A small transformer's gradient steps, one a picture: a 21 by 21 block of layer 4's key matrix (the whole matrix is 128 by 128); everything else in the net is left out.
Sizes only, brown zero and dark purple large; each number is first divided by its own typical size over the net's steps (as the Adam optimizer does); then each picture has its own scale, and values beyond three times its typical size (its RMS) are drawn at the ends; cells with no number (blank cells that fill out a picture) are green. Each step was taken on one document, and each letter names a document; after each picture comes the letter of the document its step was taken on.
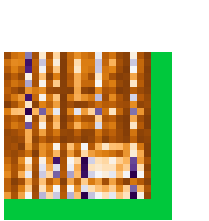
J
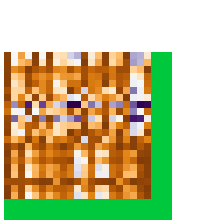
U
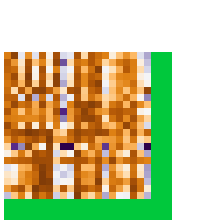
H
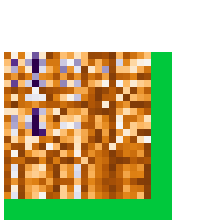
U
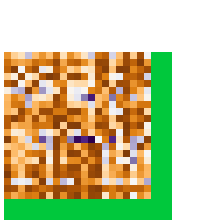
H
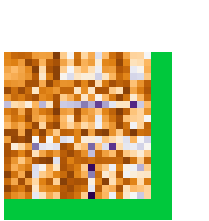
U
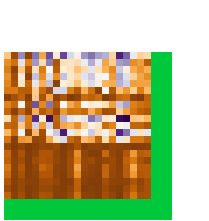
U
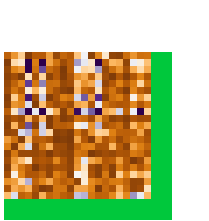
J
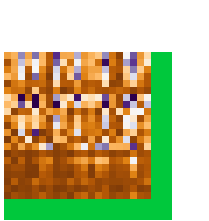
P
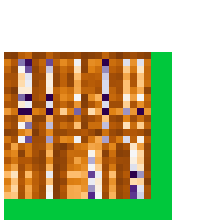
J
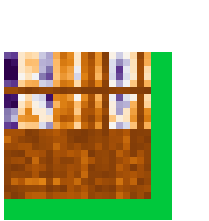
H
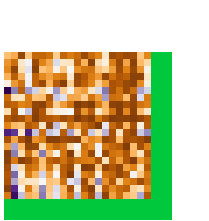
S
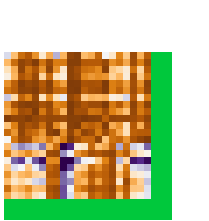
H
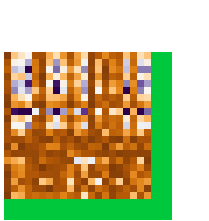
J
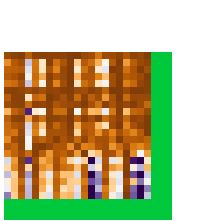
J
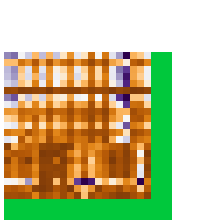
H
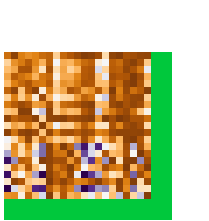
S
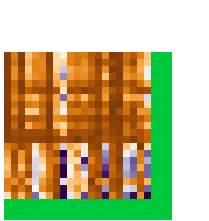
P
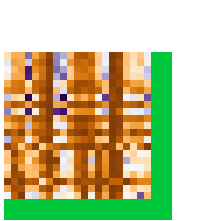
P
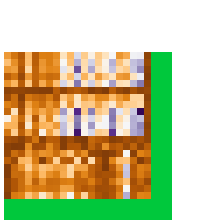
U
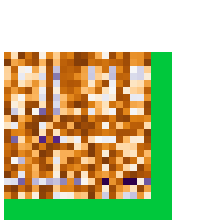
H
